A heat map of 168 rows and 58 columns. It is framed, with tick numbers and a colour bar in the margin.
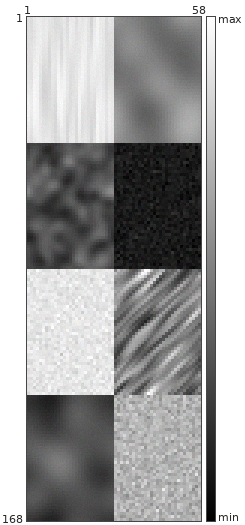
The table splits into 4 rows of 2 panels. Panel 1,1: very high, streaked downward, faint in contrast. Panel 1,2: middling, smooth. Panel 2,1: low, blotchy. Panel 2,2: very low, fine-grained, faint in contrast. Panel 3,1: very high, fine-grained, faint in contrast. Panel 3,2: middling, slanting up to the right, strong in contrast. Panel 4,1: low, smooth. Panel 4,2: high, fine-grained.
